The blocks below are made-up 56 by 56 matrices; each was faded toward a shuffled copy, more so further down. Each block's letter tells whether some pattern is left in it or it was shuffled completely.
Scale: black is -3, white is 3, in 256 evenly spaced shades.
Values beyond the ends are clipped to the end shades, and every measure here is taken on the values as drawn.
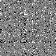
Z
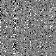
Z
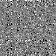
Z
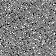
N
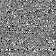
Z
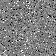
N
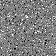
N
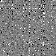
Z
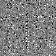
Z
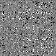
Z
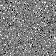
N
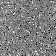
N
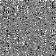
Z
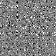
Z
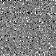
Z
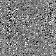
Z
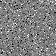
N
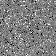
N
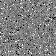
N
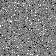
N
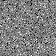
N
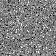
N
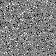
N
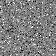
N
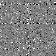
Z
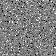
N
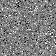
N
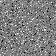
N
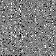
Z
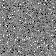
N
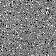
N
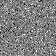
N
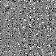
Z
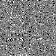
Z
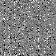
Z
